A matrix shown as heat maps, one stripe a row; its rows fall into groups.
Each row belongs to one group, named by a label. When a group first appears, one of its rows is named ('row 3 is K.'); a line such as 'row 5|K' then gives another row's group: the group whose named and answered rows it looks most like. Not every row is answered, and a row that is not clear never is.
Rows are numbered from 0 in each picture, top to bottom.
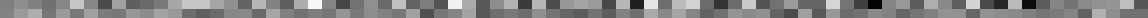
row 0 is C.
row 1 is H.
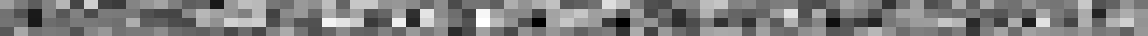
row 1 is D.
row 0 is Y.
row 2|D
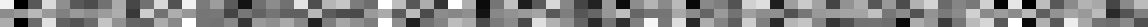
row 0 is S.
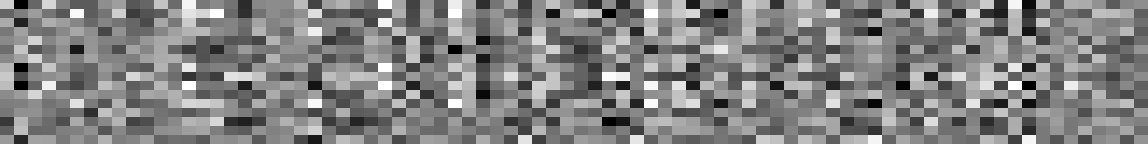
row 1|C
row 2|S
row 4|H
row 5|Y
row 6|H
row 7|S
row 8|Y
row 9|S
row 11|C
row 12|Y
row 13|C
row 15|Y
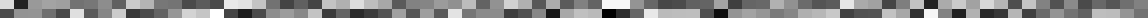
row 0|Y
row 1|C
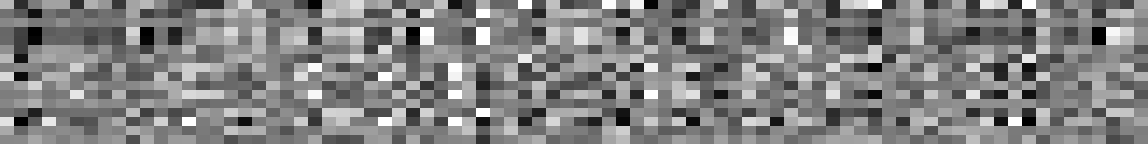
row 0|Y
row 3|D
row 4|D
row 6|Y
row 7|C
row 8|S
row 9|H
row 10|C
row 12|D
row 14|Y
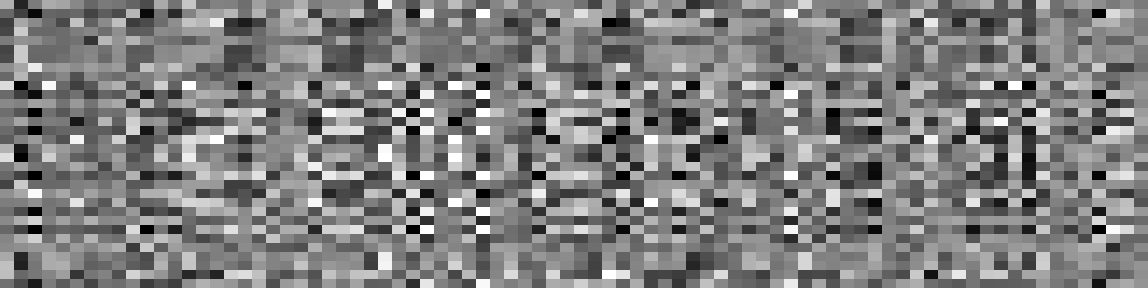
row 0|S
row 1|D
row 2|C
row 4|Y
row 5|C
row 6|C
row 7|H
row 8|Y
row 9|S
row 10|D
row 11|H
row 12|D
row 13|Y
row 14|D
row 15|C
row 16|S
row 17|S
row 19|D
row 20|C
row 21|H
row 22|C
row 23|D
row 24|H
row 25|D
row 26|H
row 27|H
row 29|S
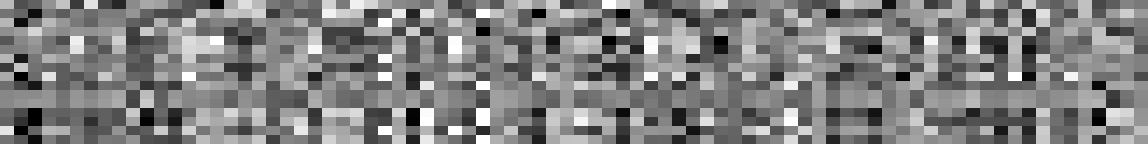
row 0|Y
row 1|D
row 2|S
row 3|H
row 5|C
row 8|S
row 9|D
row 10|H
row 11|H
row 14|S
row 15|D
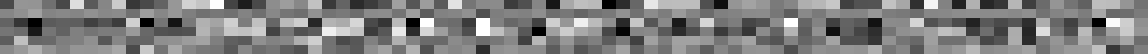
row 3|D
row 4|C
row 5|H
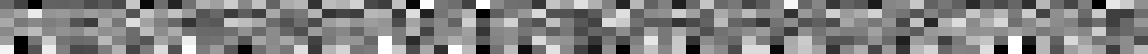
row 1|H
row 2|Y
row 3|H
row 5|S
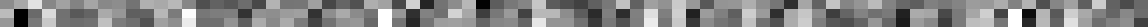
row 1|S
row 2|S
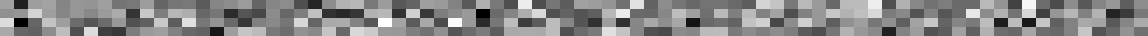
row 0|Y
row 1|H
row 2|S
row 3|Y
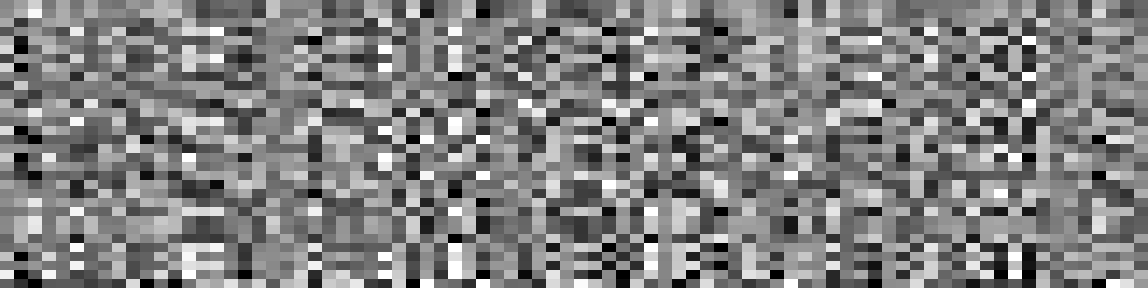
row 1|H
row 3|C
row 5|S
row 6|C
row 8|Y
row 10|D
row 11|Y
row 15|D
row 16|Y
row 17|S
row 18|S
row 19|D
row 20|Y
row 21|Y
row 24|H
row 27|C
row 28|S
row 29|C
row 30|S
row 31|D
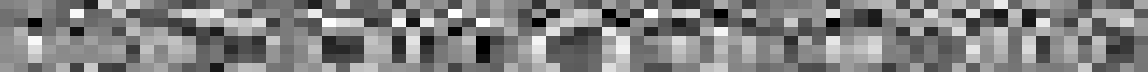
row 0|Y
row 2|D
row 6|H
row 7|Y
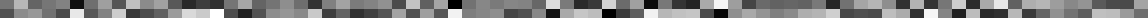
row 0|Y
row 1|C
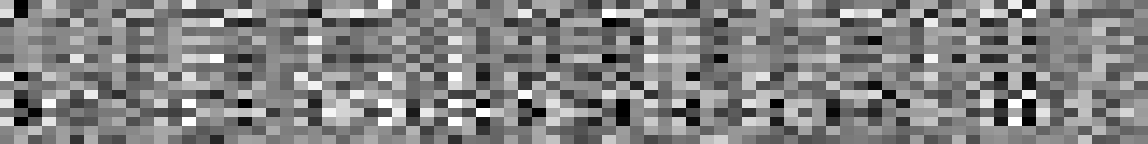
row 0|S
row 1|Y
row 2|C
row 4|C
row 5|H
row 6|C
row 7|H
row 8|S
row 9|C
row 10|Y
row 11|S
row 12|D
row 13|S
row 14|H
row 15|Y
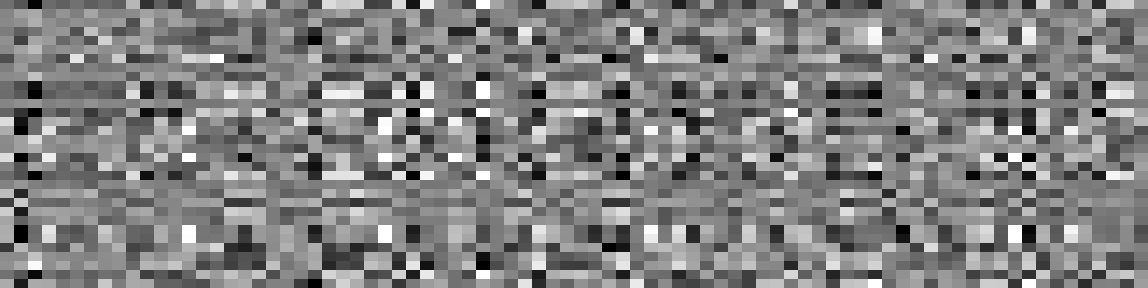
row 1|H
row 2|H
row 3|Y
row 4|Y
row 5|H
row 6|C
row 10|D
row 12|D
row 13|S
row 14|S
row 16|H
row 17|S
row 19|D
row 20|Y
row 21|Y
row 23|Y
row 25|S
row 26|S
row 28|H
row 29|H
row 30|D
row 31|Y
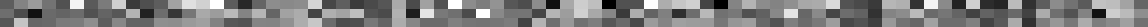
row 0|C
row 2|C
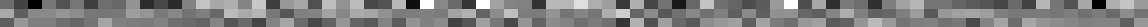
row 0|D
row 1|Y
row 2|Y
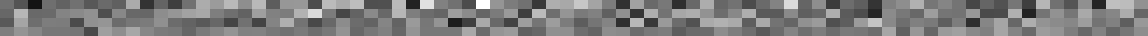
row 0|D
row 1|C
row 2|Y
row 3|Y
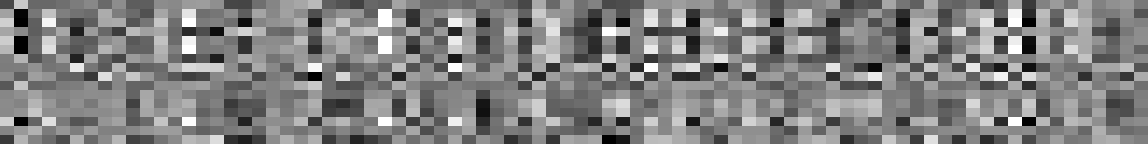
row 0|C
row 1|S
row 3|Y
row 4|S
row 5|S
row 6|Y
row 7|C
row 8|Y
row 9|C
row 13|S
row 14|H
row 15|C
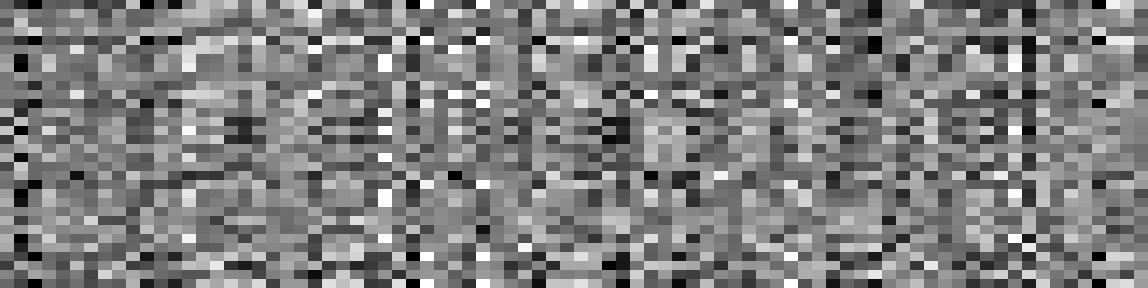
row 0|D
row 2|C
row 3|H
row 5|C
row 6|S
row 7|S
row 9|D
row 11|D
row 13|C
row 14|S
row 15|C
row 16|H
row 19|Y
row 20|D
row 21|S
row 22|S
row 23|H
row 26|S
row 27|Y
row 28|D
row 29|C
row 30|Y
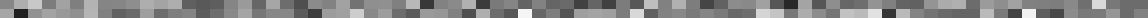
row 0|H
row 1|Y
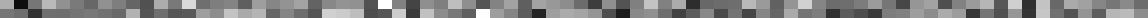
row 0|S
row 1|D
